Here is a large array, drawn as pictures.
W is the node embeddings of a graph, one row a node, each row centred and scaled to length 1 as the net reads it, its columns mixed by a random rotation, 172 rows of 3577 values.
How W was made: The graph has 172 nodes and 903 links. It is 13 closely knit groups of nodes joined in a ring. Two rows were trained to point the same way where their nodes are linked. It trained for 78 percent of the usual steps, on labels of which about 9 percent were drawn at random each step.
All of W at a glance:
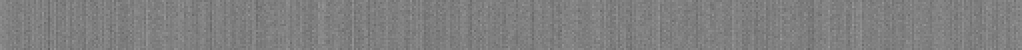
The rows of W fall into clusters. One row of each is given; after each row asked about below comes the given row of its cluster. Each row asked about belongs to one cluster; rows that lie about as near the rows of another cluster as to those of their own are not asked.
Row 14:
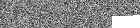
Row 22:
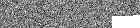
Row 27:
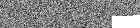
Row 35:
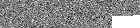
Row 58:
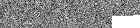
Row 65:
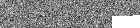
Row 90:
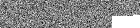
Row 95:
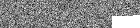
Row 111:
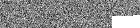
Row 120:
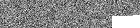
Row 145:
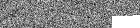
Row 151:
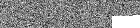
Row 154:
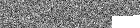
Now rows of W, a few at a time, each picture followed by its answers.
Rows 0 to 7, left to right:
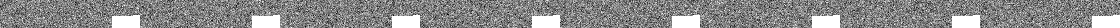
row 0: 145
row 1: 58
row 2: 151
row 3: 95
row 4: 14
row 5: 95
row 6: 145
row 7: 90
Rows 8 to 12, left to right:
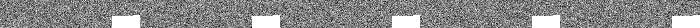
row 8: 14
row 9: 151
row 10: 90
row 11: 120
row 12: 151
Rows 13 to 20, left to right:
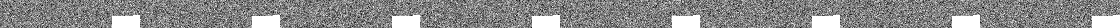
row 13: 58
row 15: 65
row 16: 151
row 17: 58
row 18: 27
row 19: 35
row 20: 35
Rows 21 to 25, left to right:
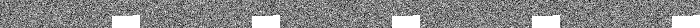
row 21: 35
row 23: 95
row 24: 22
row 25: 90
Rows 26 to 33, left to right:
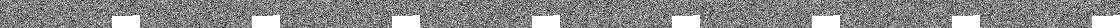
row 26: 22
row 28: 145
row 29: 35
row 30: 35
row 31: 58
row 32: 120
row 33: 58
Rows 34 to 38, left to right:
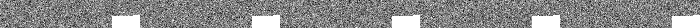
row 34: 65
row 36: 154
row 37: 154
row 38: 14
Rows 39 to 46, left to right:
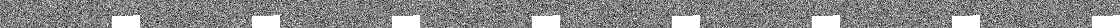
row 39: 111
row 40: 120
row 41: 120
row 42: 151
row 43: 111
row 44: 111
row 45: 22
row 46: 120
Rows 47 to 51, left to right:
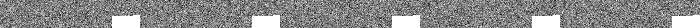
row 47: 65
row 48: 90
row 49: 95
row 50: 22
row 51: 14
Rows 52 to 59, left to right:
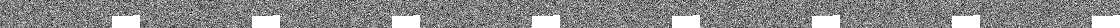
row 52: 90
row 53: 95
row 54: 95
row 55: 90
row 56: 22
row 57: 65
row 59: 58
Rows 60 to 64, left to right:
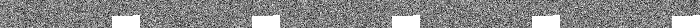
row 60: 151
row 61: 120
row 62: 27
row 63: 14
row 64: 22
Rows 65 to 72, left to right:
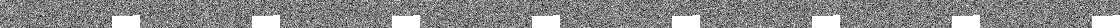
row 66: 58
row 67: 58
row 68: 151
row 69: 22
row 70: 27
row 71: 90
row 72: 35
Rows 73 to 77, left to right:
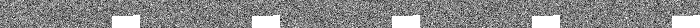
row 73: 154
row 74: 154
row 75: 120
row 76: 111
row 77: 58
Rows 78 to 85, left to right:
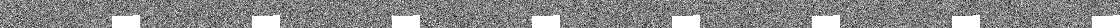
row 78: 120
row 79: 65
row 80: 58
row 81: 120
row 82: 27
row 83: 111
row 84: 22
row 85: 14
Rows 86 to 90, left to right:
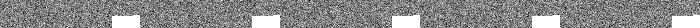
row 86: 151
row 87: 35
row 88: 90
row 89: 151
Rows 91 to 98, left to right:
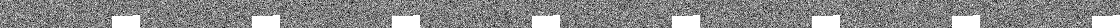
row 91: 151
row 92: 27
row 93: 58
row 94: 65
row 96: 111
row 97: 120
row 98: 22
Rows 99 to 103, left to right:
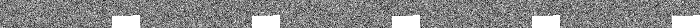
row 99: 145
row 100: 65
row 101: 14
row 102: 95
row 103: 58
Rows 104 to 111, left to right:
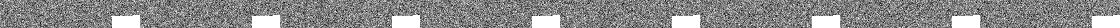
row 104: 151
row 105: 65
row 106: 151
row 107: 14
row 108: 111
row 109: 111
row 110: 111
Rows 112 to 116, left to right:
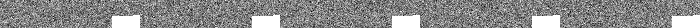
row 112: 154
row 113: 154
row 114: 145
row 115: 95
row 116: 27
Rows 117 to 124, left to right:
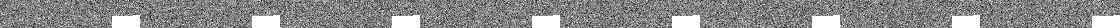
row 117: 145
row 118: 58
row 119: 14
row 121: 111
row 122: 27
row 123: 35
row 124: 58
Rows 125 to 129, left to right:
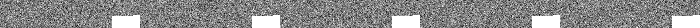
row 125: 111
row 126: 95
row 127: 65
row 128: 35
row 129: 22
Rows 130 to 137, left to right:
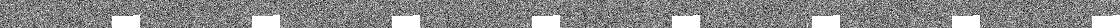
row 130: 154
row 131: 90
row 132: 35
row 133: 111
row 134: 151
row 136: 95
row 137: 35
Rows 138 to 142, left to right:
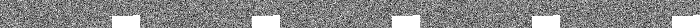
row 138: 120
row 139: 111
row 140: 35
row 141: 151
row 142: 27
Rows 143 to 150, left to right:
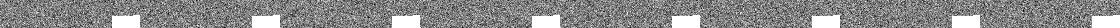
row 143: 65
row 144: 27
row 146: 90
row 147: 65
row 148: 27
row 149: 120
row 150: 35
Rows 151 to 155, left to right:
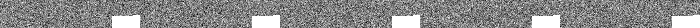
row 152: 111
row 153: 27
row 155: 14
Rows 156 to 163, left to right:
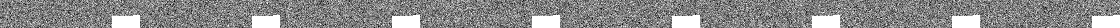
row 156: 58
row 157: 95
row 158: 22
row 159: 145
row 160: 22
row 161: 65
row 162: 120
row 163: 111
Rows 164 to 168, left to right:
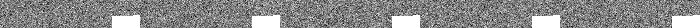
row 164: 35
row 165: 111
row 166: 151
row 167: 95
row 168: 151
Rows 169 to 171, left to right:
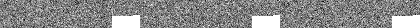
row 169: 145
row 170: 154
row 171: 22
